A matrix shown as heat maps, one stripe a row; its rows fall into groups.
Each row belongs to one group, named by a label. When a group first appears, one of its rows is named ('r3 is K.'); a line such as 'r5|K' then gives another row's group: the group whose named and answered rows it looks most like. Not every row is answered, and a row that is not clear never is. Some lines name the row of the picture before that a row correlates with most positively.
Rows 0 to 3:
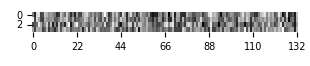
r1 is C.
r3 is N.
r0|C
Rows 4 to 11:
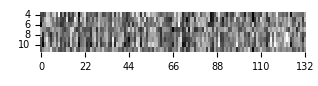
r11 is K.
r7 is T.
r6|K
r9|N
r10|N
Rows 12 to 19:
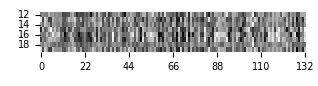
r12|T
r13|C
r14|C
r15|T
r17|T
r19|C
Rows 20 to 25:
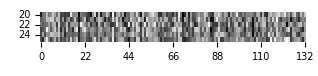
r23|N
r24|T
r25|N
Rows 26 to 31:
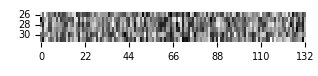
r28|C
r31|N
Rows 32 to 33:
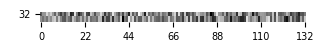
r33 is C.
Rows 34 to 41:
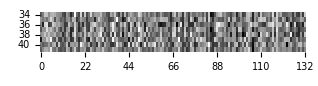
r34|C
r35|K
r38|C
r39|K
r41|K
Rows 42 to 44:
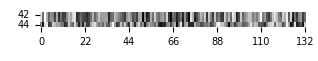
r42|K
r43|K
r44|C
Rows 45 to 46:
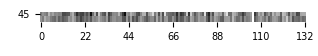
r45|T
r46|K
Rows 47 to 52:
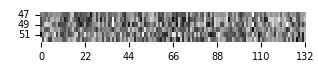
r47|T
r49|K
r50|T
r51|C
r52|C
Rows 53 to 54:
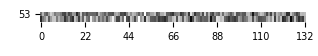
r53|T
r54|C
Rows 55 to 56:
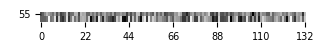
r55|N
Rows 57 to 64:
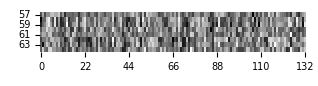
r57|T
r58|N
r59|N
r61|K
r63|N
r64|T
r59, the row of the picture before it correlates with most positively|55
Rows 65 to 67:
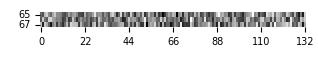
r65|C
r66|T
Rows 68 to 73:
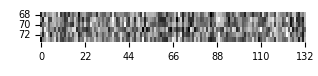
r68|T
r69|C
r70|C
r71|K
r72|N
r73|C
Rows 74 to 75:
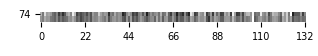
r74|K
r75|K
